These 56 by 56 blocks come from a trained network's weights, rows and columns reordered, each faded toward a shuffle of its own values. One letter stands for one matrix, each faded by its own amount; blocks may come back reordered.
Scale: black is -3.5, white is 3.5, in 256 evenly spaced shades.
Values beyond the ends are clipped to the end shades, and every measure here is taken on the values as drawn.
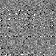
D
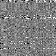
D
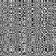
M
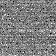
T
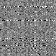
D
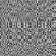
M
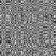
M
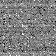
T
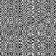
M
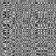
M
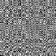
M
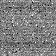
T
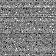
T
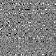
D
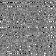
D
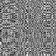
M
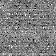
T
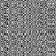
M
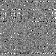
D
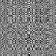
M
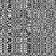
M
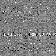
D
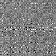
D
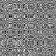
M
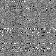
D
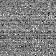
T
